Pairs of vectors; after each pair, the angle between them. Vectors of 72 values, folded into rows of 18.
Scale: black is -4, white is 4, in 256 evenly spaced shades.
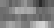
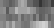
nearly parallel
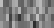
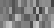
partly opposed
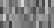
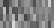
orthogonal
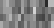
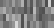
partly aligned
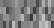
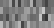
orthogonal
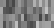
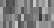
nearly parallel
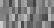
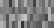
nearly parallel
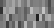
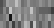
partly aligned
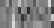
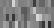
orthogonal
